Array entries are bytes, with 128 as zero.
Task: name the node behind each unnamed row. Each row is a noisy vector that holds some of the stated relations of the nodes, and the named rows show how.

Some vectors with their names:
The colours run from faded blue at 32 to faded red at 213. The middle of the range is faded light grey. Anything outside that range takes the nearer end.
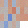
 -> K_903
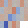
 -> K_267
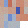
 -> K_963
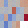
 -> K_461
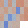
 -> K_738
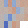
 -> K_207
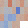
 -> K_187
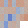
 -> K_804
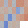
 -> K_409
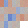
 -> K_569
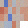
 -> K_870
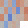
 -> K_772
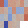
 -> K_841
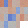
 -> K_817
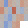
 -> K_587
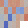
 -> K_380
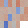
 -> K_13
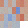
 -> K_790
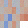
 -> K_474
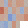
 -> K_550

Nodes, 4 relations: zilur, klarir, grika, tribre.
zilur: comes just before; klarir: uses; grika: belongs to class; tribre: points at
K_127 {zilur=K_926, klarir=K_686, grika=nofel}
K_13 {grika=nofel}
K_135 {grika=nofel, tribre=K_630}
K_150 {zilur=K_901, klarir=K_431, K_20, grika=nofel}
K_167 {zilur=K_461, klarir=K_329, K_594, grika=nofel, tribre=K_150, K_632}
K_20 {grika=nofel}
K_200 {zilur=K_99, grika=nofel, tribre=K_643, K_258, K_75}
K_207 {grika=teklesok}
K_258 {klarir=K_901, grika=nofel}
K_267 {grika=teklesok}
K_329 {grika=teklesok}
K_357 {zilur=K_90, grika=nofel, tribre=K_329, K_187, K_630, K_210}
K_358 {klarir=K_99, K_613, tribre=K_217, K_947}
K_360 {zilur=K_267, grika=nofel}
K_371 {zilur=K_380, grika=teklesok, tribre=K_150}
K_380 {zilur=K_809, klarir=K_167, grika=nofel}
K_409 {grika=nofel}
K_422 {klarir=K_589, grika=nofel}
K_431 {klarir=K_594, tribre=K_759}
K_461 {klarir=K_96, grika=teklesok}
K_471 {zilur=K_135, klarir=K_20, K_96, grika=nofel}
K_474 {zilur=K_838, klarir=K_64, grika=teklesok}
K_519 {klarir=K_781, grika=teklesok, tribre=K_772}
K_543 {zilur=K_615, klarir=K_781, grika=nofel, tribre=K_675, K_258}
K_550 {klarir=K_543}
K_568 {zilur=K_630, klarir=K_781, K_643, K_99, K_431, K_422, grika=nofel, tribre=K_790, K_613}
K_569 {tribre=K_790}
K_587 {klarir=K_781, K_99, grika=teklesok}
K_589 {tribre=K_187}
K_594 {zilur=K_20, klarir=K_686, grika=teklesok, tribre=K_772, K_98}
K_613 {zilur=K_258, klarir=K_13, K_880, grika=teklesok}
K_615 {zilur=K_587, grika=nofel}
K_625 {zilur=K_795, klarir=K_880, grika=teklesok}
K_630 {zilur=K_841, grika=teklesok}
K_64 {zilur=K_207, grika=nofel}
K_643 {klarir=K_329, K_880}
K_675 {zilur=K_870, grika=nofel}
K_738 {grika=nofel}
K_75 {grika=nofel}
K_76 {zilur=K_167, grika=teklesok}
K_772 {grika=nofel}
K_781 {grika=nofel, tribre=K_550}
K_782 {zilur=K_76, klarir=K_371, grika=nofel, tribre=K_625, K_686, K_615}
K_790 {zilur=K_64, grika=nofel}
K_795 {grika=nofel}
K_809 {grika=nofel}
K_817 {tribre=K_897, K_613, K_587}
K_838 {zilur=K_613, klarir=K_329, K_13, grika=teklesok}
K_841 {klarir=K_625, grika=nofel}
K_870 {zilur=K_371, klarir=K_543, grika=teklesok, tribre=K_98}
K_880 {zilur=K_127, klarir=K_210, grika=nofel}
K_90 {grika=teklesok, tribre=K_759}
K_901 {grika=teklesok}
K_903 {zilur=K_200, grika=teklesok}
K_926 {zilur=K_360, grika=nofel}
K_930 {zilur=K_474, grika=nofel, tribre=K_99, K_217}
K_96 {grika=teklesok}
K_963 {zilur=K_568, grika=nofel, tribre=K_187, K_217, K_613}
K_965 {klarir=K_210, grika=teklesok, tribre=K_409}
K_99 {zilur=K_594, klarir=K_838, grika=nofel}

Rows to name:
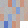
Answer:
K_630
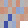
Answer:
K_167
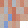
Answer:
K_625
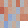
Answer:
K_543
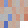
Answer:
K_965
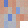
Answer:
K_568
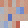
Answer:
K_686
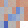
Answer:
K_20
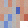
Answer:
K_135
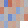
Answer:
K_358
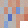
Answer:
K_127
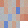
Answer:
K_75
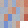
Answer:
K_96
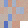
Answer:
K_838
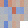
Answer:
K_613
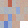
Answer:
K_329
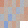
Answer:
K_643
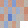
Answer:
K_98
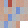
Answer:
K_589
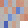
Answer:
K_360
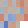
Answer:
K_759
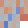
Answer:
K_200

